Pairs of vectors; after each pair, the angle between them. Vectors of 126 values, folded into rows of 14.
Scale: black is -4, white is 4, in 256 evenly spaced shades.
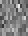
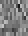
nearly opposite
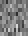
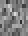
orthogonal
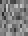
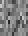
orthogonal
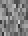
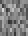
partly aligned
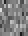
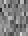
nearly opposite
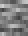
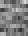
nearly parallel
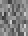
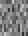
partly aligned
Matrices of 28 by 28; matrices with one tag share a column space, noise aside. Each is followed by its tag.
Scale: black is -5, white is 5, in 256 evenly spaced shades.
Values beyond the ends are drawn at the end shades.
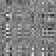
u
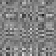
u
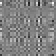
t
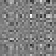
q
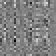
t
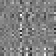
u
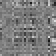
t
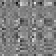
t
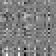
u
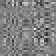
t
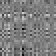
u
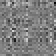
t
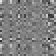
q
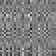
u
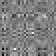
u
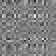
q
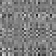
u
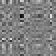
q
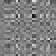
q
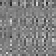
t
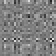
q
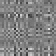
u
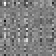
t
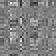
t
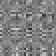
u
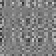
t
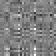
u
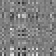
u
